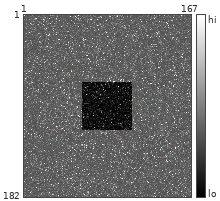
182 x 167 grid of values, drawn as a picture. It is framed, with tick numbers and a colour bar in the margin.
In the centre lies a patch that is lower than the rest. There is no overall slope. The centre is the ninth with the lowest average. No regular stripes run through it.
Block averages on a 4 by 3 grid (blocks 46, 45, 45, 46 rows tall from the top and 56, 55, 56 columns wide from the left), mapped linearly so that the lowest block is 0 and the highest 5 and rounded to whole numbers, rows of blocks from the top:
5 5 5 | 5 0 5 | 5 0 5 | 5 5 5
